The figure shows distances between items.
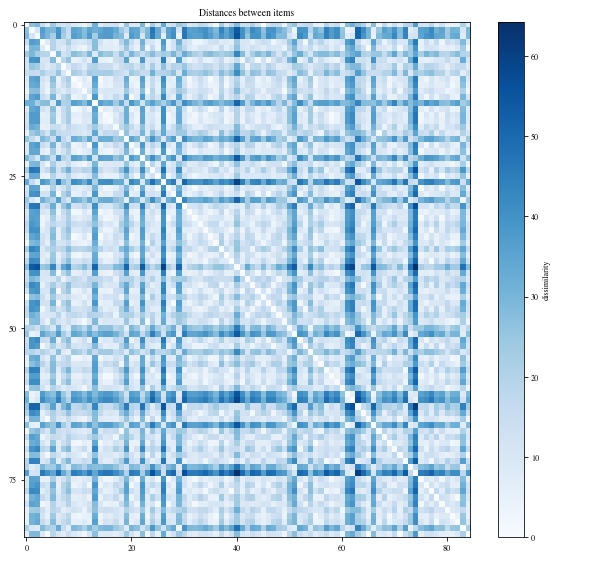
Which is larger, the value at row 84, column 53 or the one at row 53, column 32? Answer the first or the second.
the first
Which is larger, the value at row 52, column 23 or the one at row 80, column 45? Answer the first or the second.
the first
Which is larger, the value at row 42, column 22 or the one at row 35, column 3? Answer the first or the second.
the first
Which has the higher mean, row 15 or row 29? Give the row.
29
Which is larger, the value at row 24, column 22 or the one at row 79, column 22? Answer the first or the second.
the first
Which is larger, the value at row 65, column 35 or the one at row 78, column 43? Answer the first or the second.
the second
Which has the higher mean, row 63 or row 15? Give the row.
63
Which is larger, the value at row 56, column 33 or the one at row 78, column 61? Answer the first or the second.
the second
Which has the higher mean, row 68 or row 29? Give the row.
29
